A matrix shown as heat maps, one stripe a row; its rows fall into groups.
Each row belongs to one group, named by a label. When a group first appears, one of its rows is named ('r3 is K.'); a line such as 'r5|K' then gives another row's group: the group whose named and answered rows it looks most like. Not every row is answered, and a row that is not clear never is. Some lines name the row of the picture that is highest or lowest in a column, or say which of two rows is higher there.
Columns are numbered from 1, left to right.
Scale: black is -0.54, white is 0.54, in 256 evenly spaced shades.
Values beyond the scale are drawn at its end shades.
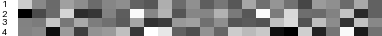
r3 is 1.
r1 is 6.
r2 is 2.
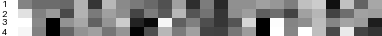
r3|6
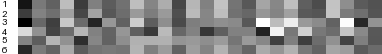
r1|2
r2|2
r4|6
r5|2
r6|2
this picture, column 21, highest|4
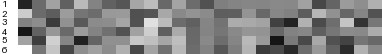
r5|2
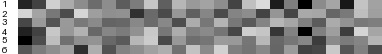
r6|2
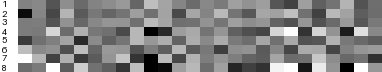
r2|2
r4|1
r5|2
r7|6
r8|1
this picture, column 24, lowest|8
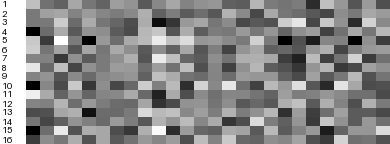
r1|6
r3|1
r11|6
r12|1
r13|2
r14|6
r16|2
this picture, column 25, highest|3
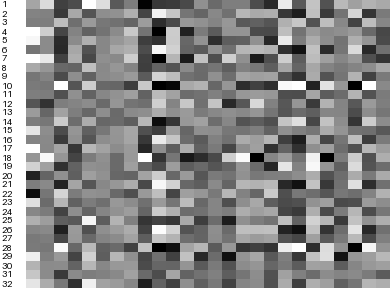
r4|6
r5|6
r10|1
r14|1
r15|6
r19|6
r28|1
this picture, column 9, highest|18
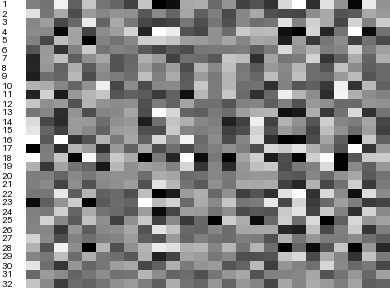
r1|1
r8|2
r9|2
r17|2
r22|1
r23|2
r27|6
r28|2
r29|1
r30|6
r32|6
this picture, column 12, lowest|11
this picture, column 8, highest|4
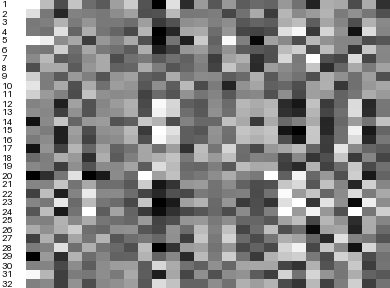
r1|6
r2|6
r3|1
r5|6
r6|1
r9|6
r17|2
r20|2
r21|1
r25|1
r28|1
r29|2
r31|6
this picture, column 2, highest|5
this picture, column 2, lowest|20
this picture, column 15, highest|5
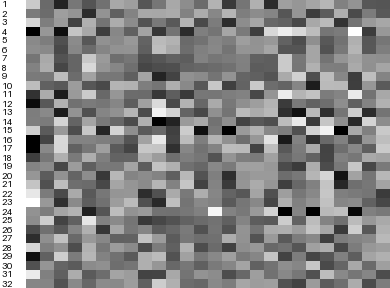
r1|6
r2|2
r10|6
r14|1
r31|6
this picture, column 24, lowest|24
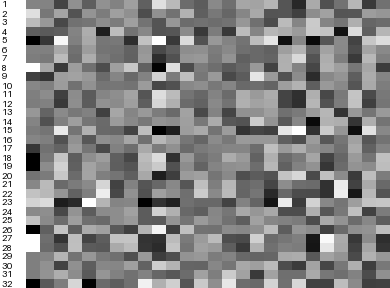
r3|6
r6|1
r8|6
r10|1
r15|1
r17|2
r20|1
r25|6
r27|6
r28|6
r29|1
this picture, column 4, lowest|23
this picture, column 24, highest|4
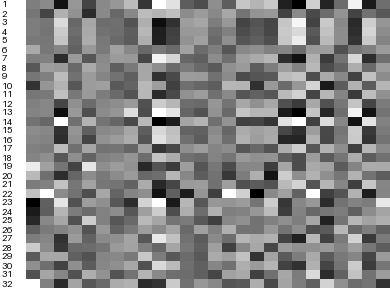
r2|2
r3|1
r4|1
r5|1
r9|1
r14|1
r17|1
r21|1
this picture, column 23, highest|26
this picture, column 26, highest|23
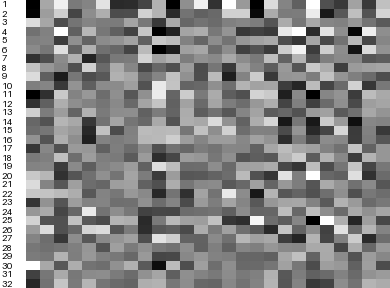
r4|1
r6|1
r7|2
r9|6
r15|2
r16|2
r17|2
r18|1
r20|6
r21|6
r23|2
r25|6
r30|6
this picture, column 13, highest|1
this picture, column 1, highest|30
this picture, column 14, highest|14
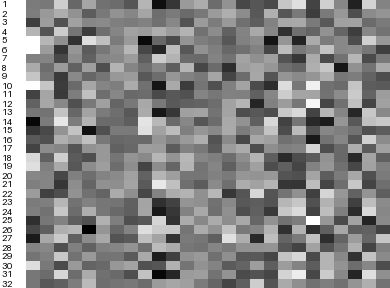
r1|1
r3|2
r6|6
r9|6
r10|6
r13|1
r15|2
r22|6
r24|1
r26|2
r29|1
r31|1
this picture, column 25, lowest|25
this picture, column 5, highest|5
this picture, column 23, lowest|8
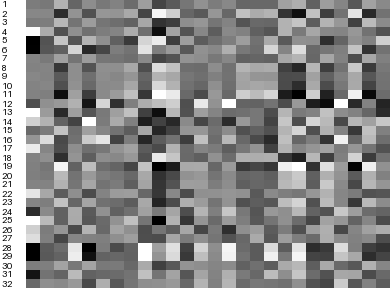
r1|1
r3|1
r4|6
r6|2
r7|1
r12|2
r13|6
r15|1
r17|6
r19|1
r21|1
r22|6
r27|6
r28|2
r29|2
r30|1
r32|2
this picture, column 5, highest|14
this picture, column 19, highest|19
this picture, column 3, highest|19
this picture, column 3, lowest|11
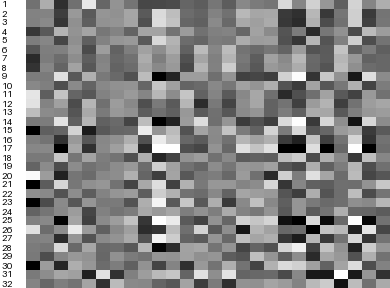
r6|2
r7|2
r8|2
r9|1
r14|1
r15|2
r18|1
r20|6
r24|2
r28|1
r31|2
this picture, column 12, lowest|30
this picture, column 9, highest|15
